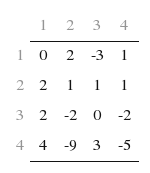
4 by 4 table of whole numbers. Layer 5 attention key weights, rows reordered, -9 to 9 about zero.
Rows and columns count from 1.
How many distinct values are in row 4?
4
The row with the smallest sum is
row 4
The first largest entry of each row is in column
2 1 1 1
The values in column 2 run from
-9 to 2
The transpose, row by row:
0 2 2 4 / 2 1 -2 -9 / -3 1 0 3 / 1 1 -2 -5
